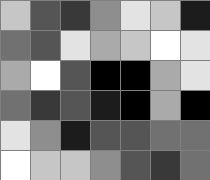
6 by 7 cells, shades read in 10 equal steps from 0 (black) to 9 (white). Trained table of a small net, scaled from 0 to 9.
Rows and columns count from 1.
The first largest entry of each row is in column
5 6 2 6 1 1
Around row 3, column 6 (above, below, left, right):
9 6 0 8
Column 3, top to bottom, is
2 8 3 3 1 7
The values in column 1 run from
4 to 9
